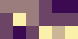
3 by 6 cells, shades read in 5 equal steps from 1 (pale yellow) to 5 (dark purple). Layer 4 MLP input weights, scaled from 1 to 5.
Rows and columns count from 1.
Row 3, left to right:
4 5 4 1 2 1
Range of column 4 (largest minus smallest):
3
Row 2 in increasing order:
1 3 4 4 4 4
